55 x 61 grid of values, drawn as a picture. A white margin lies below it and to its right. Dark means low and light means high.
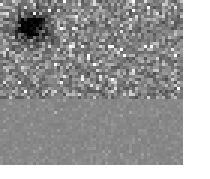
A single dip lies in the top left. A few values lie far out on both sides of the bulk. The ninth with the lowest average is the top left. No single row or column stands out from its neighbours. The halves do not mirror each other. A horizontal seam about 60% of the way down splits the table, and the bottom part is calmer.
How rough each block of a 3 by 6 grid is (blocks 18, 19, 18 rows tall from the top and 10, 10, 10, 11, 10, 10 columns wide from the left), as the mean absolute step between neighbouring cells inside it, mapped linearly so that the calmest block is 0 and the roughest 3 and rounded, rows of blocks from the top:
333332 / 222222 / 000000
